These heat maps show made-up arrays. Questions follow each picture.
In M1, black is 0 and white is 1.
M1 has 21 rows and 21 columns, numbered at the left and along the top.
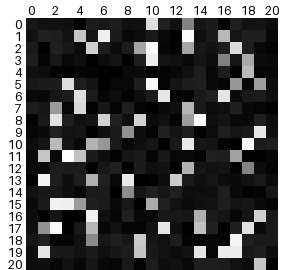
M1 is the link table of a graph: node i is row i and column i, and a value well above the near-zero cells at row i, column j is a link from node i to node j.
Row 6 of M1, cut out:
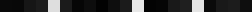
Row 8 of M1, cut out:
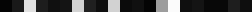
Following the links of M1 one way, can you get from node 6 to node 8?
yes
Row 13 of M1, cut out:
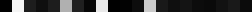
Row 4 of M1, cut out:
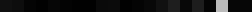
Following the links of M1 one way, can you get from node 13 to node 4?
yes
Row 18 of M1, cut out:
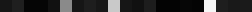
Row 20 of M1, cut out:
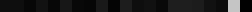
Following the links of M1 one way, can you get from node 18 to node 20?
no
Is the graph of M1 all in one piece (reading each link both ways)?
yes
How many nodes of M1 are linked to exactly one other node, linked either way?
1
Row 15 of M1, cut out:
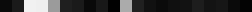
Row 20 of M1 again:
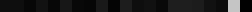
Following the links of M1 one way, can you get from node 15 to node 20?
no
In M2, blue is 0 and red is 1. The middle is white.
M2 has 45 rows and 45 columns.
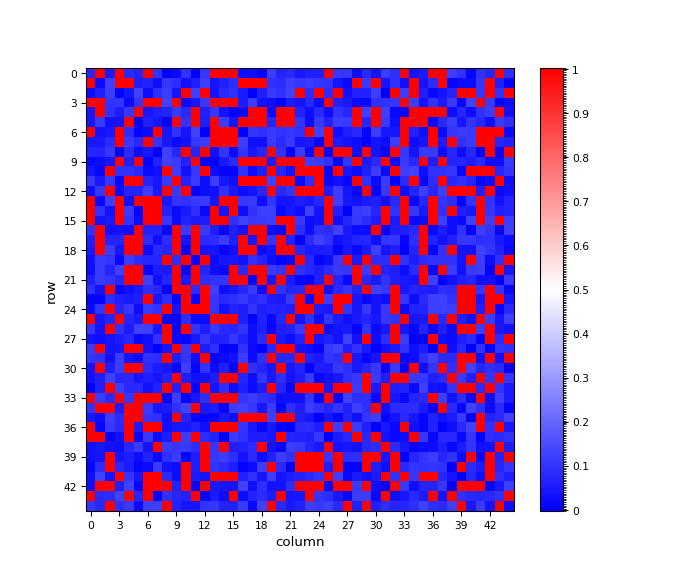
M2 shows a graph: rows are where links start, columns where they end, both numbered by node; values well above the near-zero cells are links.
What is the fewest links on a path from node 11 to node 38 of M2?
2
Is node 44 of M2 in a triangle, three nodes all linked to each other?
yes
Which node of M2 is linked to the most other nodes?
node 42
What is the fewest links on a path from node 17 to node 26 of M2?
3
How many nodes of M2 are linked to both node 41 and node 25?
8
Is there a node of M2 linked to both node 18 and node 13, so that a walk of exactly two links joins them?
yes
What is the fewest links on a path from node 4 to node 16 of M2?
2
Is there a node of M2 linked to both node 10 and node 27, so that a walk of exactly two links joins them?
yes
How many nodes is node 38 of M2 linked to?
7
